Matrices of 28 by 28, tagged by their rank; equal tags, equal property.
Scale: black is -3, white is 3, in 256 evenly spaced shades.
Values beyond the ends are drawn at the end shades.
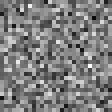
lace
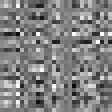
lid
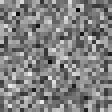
lace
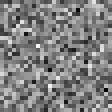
lace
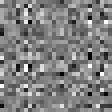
lid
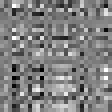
lid
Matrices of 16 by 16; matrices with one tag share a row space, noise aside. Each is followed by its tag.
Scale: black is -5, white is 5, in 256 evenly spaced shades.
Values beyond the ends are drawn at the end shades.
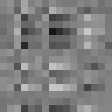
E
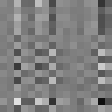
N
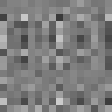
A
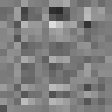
E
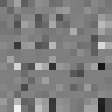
N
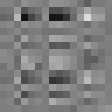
E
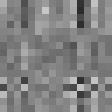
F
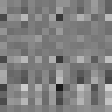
A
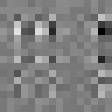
N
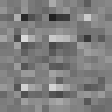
E
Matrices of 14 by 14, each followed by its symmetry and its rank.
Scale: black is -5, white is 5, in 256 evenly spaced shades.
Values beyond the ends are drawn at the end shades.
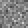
symmetric, full rank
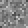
symmetric, full rank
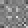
symmetric, rank three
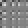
symmetric, rank one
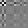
symmetric, rank one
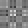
symmetric, rank one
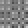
symmetric, rank one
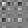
symmetric, rank one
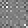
symmetric, rank three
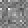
symmetric, rank three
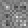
symmetric, rank three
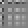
symmetric, rank one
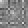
symmetric, rank three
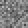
symmetric, full rank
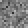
symmetric, full rank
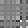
symmetric, rank one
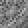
symmetric, full rank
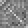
symmetric, full rank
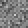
symmetric, full rank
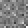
symmetric, rank three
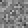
symmetric, full rank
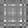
symmetric, rank one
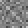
symmetric, rank three
